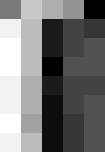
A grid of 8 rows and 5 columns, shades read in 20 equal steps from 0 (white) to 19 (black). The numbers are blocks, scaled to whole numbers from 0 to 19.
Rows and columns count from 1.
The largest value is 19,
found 2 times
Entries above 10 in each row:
1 3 3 3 3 3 3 3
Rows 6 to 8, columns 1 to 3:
1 6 18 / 0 7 18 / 1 5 18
